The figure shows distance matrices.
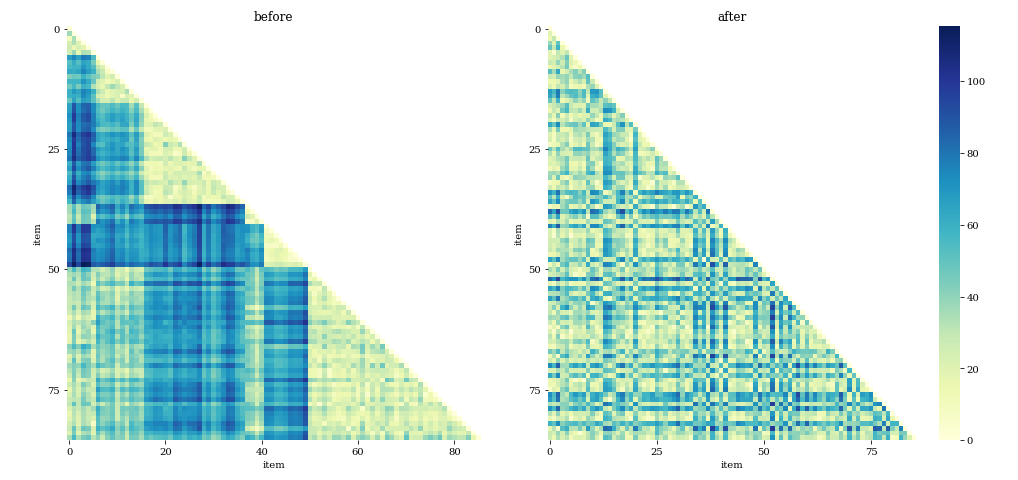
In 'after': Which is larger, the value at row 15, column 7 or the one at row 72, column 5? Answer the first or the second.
the second
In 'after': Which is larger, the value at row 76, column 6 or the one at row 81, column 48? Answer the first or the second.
the first
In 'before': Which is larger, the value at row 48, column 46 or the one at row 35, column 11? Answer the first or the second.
the second
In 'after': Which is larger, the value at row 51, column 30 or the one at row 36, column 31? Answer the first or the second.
the second
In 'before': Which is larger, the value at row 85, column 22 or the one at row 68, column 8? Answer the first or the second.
the first
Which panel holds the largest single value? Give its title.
before
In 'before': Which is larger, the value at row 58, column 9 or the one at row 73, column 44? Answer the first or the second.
the second
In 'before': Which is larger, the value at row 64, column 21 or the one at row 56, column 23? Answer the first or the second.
the second
